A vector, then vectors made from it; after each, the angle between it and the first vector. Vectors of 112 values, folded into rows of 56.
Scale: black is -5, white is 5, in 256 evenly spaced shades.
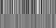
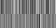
partly aligned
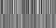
nearly parallel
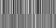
nearly opposite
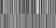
nearly parallel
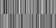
partly opposed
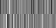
orthogonal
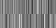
partly aligned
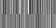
partly opposed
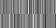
partly opposed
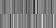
orthogonal
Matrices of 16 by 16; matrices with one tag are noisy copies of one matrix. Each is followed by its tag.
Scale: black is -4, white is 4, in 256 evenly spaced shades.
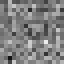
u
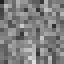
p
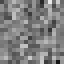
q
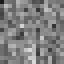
p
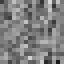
q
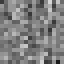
q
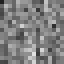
p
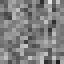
q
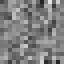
q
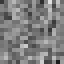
q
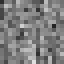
p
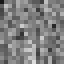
p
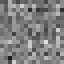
u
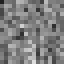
p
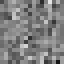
q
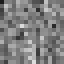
p
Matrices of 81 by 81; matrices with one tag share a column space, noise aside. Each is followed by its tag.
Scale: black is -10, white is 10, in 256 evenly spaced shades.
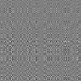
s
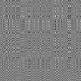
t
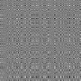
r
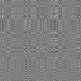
t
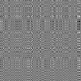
t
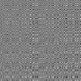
r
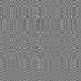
t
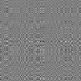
s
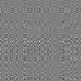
s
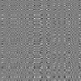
r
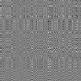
t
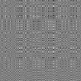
t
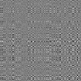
s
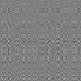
s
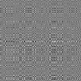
s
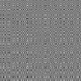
r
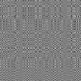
t
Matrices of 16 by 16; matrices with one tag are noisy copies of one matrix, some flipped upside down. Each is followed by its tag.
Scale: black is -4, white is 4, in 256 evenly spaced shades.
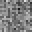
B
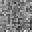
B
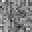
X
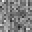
X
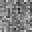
B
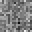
B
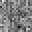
X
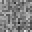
B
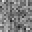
X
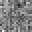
X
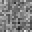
B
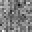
X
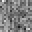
X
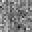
X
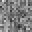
X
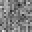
X
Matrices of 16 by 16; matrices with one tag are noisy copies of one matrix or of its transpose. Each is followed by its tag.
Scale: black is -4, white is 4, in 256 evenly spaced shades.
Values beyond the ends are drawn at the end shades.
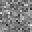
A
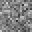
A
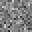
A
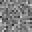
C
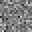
C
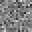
C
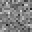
A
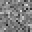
A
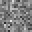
A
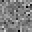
C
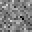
A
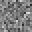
C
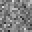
A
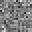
C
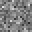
A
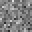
A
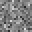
A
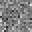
C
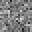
A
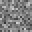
A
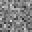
A
